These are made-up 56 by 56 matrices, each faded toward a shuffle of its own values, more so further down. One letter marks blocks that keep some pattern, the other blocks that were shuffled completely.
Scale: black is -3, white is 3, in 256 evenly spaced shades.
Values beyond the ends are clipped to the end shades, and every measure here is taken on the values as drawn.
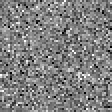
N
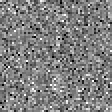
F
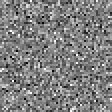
F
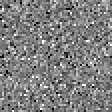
F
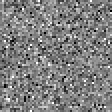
N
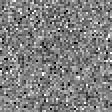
N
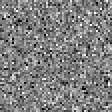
F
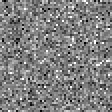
F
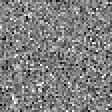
F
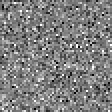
F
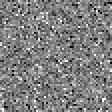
F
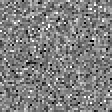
N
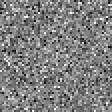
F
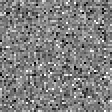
F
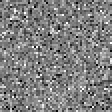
N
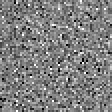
F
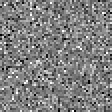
N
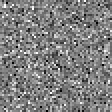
F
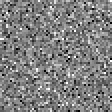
N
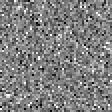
N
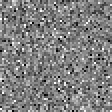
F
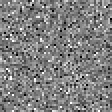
N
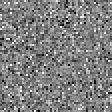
N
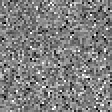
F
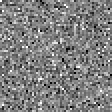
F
